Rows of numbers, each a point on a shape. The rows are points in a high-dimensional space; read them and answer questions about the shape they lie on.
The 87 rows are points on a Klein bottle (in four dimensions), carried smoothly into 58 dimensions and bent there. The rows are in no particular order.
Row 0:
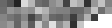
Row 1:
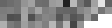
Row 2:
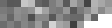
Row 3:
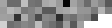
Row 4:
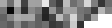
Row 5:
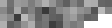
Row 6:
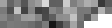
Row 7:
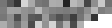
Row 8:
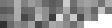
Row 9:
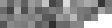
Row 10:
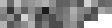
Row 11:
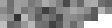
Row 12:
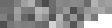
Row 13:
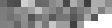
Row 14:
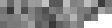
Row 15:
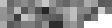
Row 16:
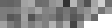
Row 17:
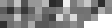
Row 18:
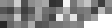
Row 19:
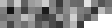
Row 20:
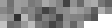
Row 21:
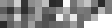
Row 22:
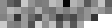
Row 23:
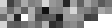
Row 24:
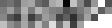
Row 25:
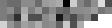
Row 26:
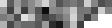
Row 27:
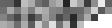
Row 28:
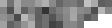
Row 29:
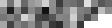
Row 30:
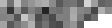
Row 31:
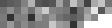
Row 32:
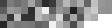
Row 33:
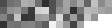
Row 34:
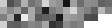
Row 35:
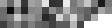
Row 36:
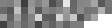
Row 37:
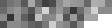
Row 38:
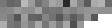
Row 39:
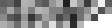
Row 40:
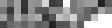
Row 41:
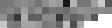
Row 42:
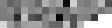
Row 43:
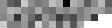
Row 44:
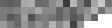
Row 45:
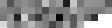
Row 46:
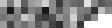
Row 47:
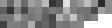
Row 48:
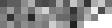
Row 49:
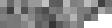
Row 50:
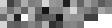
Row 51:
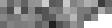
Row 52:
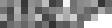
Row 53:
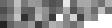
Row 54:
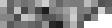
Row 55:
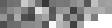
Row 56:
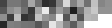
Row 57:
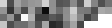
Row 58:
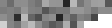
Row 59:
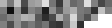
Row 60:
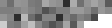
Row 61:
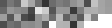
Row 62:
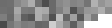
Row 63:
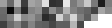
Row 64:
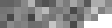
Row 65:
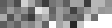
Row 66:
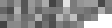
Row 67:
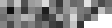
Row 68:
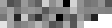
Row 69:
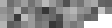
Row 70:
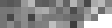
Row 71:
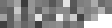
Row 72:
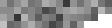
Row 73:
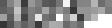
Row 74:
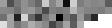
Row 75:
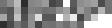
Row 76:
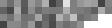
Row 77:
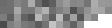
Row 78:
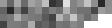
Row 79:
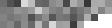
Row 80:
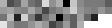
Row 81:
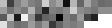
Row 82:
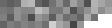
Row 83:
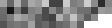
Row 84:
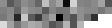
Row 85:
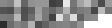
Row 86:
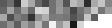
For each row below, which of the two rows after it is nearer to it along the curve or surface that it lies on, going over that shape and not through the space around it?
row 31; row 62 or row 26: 62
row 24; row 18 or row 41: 41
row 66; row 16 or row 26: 26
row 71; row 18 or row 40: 40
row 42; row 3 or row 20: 20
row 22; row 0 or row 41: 0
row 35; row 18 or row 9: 18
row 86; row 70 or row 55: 55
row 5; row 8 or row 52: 52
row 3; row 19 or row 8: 19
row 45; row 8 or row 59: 59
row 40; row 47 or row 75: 75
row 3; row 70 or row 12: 70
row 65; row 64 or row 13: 13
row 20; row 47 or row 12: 47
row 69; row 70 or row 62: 70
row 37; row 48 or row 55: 48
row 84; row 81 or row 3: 81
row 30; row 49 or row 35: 49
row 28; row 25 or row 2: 25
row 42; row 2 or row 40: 2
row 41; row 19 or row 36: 19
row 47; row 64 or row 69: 69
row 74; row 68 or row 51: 68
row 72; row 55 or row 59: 59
